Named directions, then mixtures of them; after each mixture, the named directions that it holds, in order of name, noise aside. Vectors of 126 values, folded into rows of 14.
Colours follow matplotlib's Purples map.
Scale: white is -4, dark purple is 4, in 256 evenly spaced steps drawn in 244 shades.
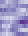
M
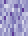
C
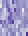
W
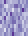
C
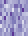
C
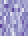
C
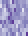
W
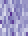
C, W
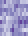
C, M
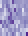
W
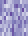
C, M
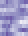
M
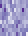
W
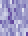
W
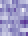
M, W
